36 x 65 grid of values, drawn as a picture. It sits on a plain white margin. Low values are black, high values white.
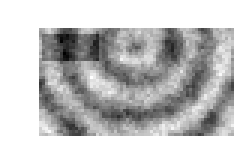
The field is mottled with small blotches. The ninth with the lowest average is the top left. No row or column stands out. Rings spread out from the top middle. Overall the values sit about 60% of the way up the scale. In the top left lies a patch that is lower than the rest.
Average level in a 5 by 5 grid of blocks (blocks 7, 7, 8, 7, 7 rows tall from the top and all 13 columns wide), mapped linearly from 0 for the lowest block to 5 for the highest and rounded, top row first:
0 1 4 2 4
1 1 5 2 4
3 5 2 3 3
3 2 3 2 4
3 3 3 5 3
